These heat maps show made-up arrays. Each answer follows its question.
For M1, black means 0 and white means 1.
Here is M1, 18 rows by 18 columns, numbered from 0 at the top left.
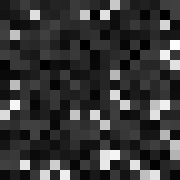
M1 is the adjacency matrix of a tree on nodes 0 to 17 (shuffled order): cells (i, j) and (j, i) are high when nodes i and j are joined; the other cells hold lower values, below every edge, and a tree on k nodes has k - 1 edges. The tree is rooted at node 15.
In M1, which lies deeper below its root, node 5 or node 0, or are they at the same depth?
node 5
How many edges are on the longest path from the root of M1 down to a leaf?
3
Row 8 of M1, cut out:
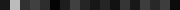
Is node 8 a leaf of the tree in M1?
yes
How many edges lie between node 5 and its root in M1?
3
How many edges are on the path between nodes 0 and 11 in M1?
1
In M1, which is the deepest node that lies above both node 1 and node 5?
10
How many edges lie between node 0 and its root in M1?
2
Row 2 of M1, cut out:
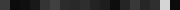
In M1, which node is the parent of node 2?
16
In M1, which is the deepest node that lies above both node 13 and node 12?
10
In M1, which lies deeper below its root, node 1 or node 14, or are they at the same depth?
the same depth
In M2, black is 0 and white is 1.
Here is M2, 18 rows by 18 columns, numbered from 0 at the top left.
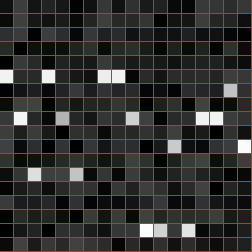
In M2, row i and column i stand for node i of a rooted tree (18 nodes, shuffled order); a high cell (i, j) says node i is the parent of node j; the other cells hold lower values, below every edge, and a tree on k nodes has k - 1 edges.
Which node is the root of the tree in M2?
6
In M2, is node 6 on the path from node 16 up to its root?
yes
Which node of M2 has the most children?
8
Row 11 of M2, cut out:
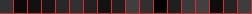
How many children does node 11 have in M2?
0
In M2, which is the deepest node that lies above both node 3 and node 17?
10
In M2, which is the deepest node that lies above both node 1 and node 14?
8
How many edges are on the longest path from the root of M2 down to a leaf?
6
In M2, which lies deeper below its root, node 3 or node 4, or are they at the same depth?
node 4
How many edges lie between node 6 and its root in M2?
0
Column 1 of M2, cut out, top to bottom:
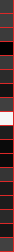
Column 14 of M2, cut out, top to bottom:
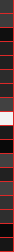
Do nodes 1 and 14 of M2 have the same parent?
yes
